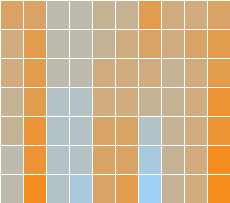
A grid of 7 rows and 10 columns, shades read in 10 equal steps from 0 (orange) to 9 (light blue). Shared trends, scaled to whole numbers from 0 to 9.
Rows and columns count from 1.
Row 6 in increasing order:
0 1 3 3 4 5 6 7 7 8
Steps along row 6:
down up same down same up down down down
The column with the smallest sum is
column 10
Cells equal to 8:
2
